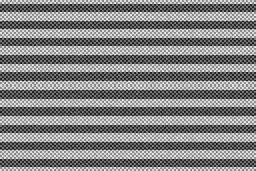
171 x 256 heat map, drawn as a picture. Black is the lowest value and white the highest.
Average level on the scale: 50%. Mirror symmetry: top to bottom. Stripes: horizontal, repeating 10 times. Slope: none.
